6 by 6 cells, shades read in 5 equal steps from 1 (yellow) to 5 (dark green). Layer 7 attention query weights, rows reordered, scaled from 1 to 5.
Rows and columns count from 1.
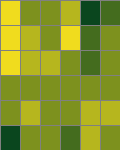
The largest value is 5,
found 2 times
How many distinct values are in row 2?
4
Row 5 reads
3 2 3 3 2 2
